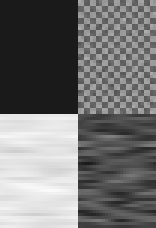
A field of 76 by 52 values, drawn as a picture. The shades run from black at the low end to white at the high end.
The table splits into 2 rows of 2 panels. Panel 1,1: very low, flat. Panel 1,2: middling, checkered, strong in contrast. Panel 2,1: very high, streaked across, faint in contrast. Panel 2,2: low, streaked across.
